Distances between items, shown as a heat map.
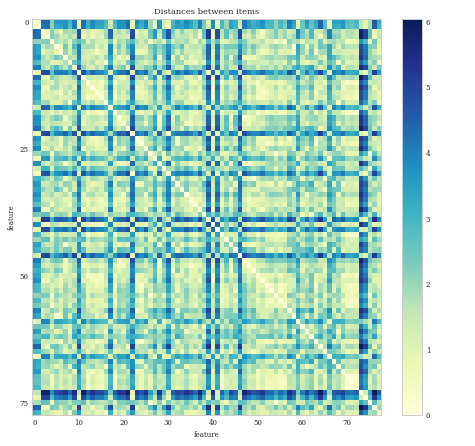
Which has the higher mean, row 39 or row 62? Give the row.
39
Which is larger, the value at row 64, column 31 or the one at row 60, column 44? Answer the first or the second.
the first
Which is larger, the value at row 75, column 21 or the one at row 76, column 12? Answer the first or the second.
the first
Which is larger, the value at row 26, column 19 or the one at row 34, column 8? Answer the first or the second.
the first
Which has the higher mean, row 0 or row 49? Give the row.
0
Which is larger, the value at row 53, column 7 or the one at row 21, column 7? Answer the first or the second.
the first
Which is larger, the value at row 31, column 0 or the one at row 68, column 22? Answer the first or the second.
the second
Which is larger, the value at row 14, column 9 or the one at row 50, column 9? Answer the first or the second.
the first
